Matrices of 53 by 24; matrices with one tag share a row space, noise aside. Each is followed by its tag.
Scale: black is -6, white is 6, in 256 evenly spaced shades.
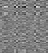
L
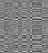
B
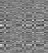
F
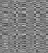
L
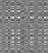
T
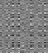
T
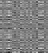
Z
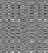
T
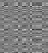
B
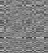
F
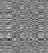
Z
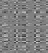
L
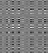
T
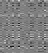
T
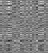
Z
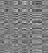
B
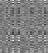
T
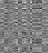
B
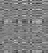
B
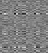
L
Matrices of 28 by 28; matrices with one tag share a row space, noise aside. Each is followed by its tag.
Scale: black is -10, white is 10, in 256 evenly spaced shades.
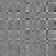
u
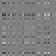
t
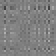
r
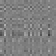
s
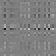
r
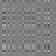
t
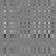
r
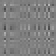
r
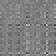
u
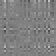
r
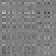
t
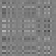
t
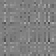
r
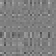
s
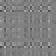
s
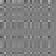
s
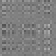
t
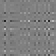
r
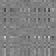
r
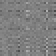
u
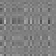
s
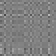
s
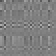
s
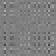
r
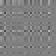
s
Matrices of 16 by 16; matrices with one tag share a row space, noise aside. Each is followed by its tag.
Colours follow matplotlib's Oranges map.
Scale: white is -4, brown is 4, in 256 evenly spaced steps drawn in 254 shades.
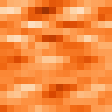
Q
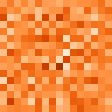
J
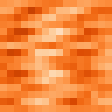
Q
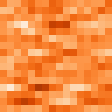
Q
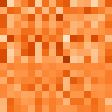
J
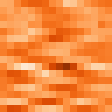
Q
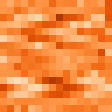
Q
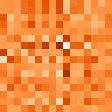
J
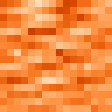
Q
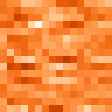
Q
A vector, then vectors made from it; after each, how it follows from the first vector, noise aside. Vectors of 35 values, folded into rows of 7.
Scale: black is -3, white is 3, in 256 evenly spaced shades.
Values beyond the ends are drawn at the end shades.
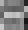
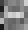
reversed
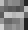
copied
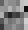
negated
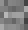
shrunk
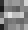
reversed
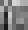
wrapped around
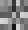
wrapped around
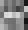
copied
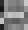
reversed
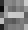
reversed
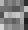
copied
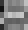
reversed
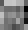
wrapped around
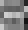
copied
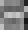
copied
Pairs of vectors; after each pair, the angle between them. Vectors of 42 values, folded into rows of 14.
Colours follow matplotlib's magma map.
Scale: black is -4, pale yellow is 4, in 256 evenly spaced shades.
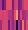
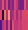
orthogonal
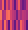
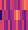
partly opposed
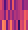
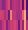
partly aligned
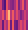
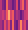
nearly parallel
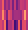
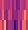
nearly parallel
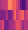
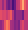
nearly opposite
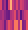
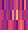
orthogonal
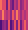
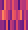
orthogonal
